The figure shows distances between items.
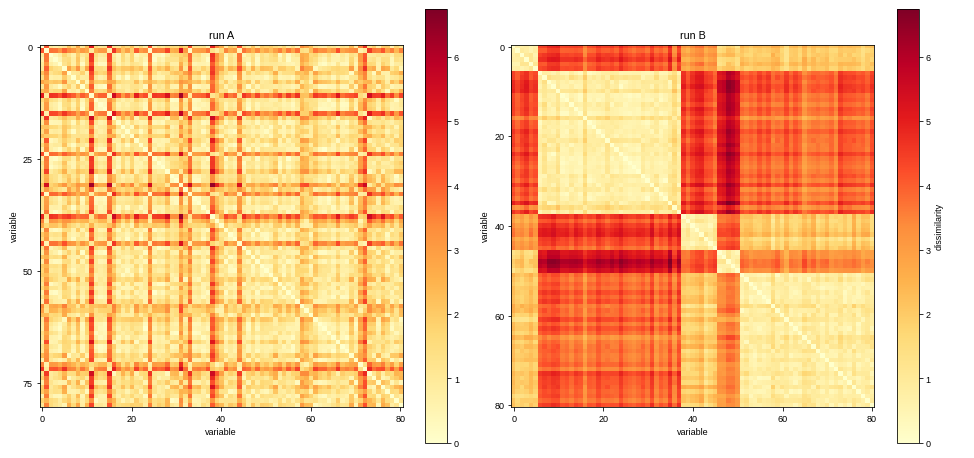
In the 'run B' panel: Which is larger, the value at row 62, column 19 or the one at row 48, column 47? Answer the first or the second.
the first
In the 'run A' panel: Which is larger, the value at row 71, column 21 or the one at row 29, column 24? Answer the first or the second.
the first
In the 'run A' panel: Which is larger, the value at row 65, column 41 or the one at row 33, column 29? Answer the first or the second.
the second
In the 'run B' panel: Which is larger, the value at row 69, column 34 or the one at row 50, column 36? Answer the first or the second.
the second
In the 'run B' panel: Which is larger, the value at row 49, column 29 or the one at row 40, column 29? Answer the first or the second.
the first
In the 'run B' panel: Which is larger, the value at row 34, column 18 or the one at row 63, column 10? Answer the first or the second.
the second
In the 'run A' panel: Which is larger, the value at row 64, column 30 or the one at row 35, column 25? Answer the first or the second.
the second
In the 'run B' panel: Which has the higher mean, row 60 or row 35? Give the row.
35
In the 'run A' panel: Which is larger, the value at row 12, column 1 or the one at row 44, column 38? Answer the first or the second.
the first
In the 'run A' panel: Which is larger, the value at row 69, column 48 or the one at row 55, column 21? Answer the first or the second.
the first
